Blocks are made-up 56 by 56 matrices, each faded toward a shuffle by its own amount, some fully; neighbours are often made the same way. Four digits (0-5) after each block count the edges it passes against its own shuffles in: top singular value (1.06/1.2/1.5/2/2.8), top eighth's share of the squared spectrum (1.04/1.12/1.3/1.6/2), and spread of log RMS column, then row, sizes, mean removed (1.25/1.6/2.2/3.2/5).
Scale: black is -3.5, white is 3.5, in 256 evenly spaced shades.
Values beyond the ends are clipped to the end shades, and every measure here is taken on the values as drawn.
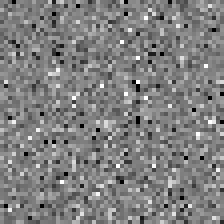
0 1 0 0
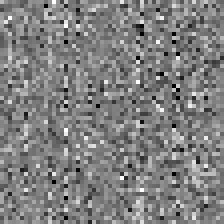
1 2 3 0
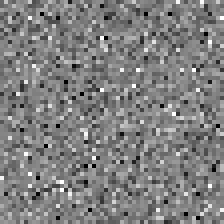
0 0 0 0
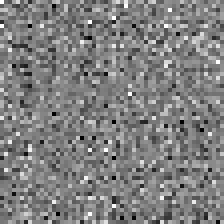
3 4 2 2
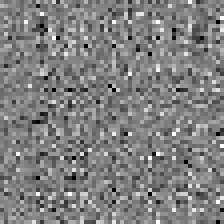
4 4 2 2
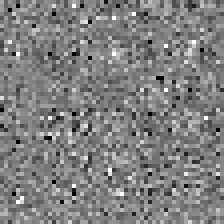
3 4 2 2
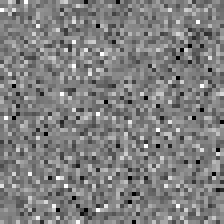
1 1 0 0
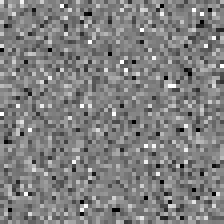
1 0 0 0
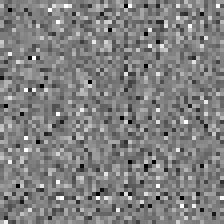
3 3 1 1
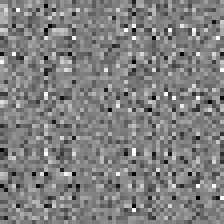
4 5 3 3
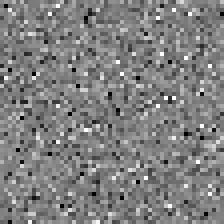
0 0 0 0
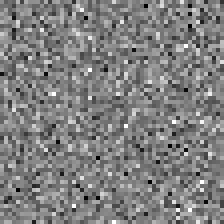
0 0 0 0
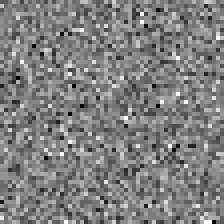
0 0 0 0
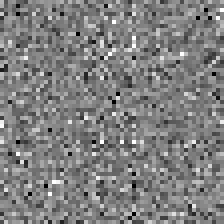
3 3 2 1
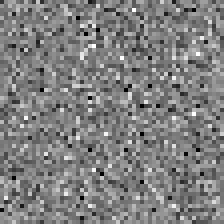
2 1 0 0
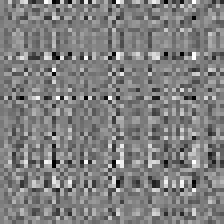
5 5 4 4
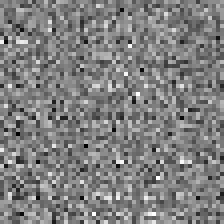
4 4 2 2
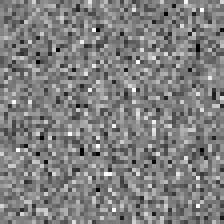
1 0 0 0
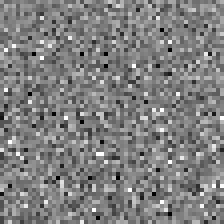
2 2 0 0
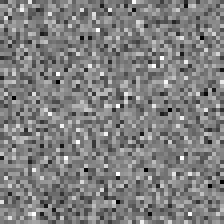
1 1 0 0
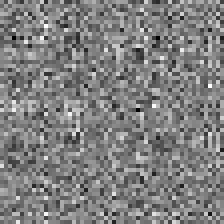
4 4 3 2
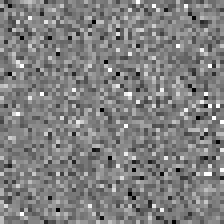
2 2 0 0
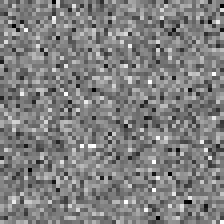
0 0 0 0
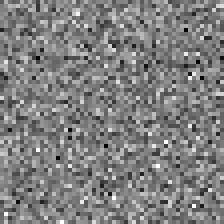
0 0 0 0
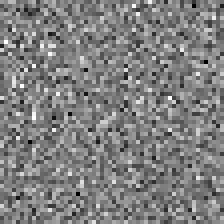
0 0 1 0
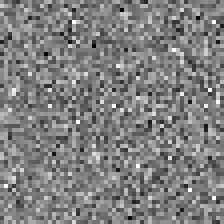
0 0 1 0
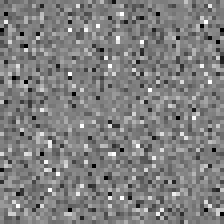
0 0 0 0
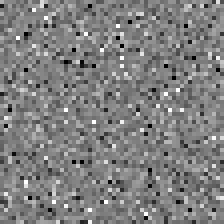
1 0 0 0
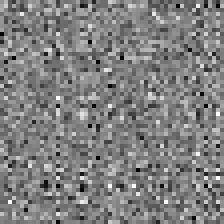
4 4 2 2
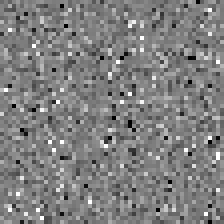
0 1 1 0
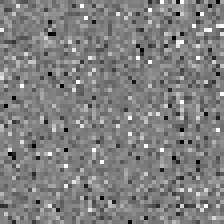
1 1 1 0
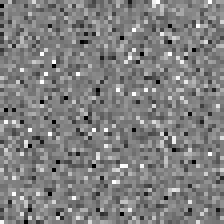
0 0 0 0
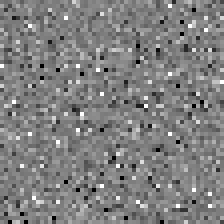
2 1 0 0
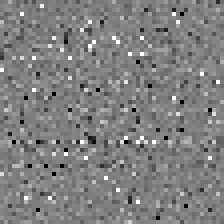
2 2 0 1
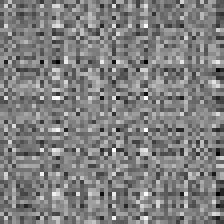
4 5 3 3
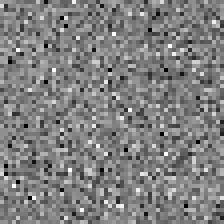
2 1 0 0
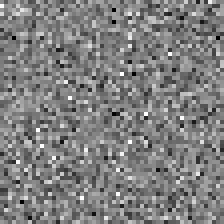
2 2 0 0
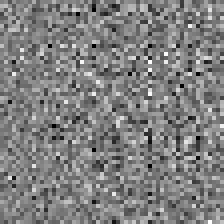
4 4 2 2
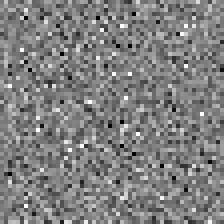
2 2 1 0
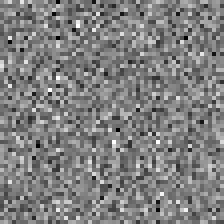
3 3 1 1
